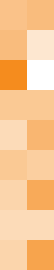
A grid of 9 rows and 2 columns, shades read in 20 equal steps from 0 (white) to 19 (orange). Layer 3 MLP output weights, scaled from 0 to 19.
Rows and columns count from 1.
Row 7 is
7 14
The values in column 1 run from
6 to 19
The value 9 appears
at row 4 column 1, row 4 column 2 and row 6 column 1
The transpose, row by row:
10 11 19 9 6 9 7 6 7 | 11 4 0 9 12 8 14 6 15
